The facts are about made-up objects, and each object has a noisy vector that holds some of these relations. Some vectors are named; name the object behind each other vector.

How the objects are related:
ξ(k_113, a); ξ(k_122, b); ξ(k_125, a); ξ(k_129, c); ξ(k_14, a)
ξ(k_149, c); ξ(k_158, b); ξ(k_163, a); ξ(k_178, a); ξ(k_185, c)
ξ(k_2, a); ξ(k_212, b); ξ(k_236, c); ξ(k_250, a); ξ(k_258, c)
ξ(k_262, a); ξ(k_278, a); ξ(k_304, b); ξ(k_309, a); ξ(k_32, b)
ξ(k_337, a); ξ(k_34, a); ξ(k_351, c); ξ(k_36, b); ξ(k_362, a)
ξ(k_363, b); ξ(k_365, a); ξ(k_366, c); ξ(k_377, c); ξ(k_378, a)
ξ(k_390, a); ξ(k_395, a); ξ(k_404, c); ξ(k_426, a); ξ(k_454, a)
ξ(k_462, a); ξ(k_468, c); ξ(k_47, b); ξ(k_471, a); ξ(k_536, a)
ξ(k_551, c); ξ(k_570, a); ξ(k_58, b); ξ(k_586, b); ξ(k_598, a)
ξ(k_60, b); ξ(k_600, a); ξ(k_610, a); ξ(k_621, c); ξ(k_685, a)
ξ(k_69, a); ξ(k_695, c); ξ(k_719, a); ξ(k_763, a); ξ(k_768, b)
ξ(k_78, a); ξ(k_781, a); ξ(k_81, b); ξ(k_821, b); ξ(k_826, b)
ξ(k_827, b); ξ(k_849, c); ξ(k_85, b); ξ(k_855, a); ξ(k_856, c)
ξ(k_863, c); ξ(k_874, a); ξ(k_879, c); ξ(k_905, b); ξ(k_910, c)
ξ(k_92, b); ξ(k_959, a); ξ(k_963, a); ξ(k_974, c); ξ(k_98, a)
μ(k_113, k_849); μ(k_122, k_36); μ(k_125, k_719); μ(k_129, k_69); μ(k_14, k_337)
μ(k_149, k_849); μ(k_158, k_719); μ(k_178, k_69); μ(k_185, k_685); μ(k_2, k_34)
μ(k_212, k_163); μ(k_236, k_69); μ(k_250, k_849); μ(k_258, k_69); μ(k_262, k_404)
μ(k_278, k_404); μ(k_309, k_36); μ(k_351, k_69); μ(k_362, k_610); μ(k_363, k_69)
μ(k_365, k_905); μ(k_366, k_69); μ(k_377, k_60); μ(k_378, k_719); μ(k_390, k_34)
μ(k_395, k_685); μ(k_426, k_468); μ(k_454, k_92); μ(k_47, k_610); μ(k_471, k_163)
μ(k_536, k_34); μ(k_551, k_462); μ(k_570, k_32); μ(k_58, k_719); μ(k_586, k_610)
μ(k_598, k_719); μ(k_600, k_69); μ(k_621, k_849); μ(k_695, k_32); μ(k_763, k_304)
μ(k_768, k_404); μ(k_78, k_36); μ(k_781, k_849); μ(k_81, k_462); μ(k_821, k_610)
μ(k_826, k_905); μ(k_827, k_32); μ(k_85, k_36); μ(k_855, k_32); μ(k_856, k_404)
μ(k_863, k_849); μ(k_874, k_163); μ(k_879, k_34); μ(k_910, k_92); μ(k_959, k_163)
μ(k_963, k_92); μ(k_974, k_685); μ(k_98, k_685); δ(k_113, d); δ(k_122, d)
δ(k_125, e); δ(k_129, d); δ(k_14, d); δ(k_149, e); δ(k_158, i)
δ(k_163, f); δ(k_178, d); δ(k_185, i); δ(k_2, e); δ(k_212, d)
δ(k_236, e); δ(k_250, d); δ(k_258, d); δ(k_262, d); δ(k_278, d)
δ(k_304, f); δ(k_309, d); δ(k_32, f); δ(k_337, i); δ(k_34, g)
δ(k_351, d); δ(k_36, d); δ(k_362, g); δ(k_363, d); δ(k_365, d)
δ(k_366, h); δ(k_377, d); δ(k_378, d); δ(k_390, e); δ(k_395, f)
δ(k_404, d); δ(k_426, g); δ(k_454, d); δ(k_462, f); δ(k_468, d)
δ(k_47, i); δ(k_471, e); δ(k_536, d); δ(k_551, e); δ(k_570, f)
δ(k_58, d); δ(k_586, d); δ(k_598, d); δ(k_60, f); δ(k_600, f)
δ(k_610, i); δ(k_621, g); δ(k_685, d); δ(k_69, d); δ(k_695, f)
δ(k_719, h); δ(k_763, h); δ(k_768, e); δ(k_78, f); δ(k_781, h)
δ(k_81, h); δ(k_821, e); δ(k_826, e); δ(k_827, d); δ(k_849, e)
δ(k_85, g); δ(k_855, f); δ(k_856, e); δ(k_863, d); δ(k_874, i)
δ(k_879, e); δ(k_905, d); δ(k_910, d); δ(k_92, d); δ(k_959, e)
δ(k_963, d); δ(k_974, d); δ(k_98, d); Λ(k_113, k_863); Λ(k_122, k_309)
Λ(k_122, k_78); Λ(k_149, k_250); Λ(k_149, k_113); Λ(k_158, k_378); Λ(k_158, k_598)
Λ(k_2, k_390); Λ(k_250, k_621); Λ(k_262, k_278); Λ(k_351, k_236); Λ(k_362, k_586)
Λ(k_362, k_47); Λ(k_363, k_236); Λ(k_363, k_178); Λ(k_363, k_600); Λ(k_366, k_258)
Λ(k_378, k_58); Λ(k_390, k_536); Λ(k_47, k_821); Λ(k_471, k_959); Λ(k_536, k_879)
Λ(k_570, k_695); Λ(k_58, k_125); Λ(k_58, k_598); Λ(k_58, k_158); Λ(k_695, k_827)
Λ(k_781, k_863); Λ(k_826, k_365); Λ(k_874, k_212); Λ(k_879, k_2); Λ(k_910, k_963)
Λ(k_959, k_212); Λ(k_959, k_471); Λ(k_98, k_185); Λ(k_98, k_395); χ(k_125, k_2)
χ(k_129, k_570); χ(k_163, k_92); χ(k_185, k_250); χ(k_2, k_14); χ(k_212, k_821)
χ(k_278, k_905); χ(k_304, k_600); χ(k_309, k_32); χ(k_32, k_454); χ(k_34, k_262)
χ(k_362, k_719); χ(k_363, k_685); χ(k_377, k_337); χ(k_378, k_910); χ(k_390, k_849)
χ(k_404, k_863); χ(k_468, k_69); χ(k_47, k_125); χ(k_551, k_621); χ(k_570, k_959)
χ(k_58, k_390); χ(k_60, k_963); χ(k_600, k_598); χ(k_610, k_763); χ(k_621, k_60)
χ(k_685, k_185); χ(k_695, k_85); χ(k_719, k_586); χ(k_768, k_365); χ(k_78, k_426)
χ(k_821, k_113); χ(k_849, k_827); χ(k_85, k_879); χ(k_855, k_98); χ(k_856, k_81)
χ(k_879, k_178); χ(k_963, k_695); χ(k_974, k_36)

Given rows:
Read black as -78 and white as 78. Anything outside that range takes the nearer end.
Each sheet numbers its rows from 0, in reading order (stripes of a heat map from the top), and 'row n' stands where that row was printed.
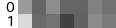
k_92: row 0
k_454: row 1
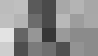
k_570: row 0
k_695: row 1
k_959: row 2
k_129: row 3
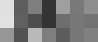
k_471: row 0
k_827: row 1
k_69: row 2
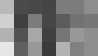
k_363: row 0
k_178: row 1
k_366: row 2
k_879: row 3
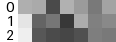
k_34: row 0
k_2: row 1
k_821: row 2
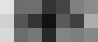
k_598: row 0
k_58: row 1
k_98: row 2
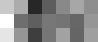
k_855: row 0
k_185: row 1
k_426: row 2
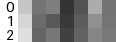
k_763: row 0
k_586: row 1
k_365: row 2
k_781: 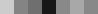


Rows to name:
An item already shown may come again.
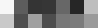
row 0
k_158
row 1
k_351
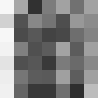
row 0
k_621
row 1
k_129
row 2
k_125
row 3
k_874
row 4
k_826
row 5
k_874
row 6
k_158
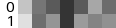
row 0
k_81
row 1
k_959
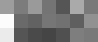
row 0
k_36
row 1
k_185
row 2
k_821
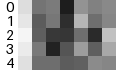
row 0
k_250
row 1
k_390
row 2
k_158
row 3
k_47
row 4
k_377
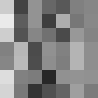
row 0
k_258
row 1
k_879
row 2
k_129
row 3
k_304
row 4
k_304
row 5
k_113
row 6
k_212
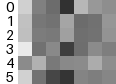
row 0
k_536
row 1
k_610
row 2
k_610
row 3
k_863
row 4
k_462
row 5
k_122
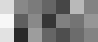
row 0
k_974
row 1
k_149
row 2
k_236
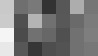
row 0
k_763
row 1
k_849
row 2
k_551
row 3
k_768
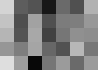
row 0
k_378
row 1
k_351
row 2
k_366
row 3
k_719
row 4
k_85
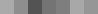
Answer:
k_600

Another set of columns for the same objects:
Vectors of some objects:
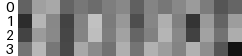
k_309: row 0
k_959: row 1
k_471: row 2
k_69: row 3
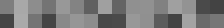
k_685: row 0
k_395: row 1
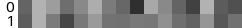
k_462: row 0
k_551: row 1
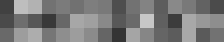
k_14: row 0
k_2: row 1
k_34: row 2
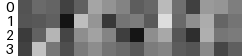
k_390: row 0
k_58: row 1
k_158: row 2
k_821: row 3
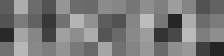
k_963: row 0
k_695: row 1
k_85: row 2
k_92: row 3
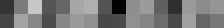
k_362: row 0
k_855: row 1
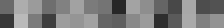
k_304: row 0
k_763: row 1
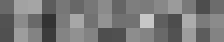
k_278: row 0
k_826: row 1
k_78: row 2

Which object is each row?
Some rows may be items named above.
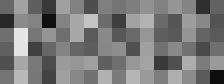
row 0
k_598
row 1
k_366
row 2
k_849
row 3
k_863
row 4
k_426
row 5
k_69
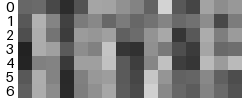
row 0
k_879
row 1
k_768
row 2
k_426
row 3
k_185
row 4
k_874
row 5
k_600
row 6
k_600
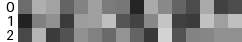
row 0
k_304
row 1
k_874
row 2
k_250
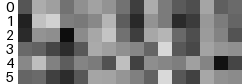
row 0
k_719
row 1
k_81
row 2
k_366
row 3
k_879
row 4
k_36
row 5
k_879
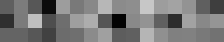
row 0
k_363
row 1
k_362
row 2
k_536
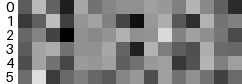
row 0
k_178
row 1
k_158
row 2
k_351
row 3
k_610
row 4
k_426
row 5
k_863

